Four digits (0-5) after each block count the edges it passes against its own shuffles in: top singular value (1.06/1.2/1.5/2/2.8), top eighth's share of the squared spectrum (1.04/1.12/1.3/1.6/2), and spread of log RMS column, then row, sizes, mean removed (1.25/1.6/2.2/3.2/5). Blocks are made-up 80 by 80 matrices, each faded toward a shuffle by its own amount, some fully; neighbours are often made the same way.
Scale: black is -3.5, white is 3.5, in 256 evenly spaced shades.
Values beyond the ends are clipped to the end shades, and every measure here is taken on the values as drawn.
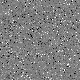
2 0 0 0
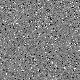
1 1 0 0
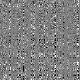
4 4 4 3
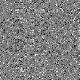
4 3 1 1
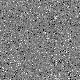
0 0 1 0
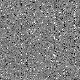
1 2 2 0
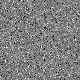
0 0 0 0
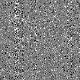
1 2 3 0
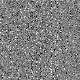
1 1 2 0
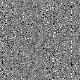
2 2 3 0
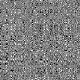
4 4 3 2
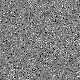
1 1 0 0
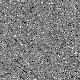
0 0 0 0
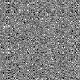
4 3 2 2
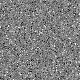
1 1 0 0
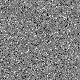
1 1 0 0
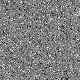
1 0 0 0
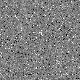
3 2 0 1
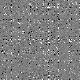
2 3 2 2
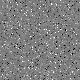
0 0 0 0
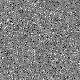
2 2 0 0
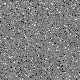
0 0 0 0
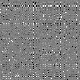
5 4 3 2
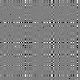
5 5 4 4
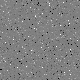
0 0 0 0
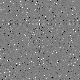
2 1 0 0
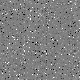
2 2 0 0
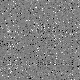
3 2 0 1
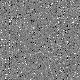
2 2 1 0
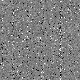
2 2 2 0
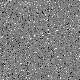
0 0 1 0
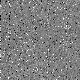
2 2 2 0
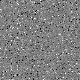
1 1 1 0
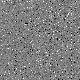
1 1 1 0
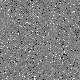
0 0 0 0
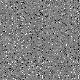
3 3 1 0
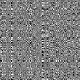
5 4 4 3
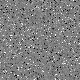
0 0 0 0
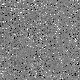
3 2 1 0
